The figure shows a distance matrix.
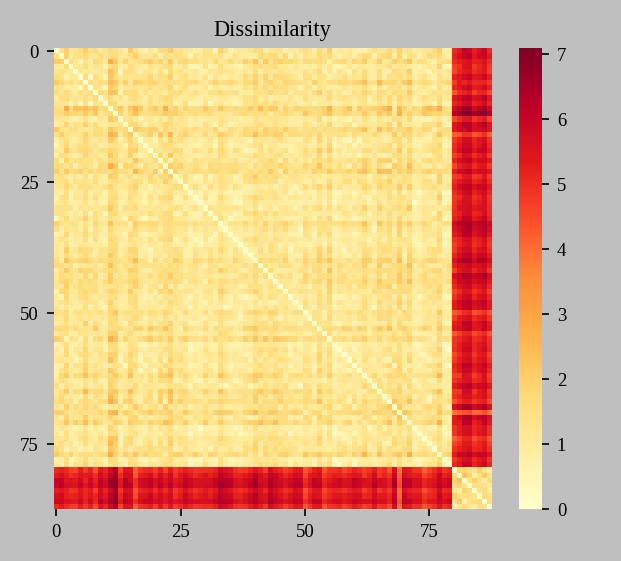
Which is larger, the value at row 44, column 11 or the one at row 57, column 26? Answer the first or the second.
the first
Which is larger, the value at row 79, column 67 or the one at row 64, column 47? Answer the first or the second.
the first
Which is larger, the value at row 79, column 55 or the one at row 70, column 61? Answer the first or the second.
the first
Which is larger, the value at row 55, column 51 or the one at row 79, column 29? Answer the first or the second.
the first
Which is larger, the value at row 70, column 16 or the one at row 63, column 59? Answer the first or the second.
the first
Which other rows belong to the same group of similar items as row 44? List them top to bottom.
0, 1, 2, 3, 4, 5, 6, 7, 8, 9, 10, 11, 12, 13, 14, 15, 16, 17, 18, 19, 20, 21, 22, 23, 24, 25, 26, 27, 28, 29, 30, 31, 32, 33, 34, 35, 36, 37, 38, 39, 40, 41, 42, 43, 45, 46, 47, 48, 49, 50, 51, 52, 53, 54, 55, 56, 57, 58, 59, 60, 61, 62, 63, 64, 65, 66, 67, 68, 69, 70, 71, 72, 73, 74, 75, 76, 77, 78, 79
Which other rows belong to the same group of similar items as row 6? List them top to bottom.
0, 1, 2, 3, 4, 5, 7, 8, 9, 10, 11, 12, 13, 14, 15, 16, 17, 18, 19, 20, 21, 22, 23, 24, 25, 26, 27, 28, 29, 30, 31, 32, 33, 34, 35, 36, 37, 38, 39, 40, 41, 42, 43, 44, 45, 46, 47, 48, 49, 50, 51, 52, 53, 54, 55, 56, 57, 58, 59, 60, 61, 62, 63, 64, 65, 66, 67, 68, 69, 70, 71, 72, 73, 74, 75, 76, 77, 78, 79
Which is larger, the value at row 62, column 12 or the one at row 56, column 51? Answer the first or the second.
the first
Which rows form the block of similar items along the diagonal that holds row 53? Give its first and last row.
0 to 79
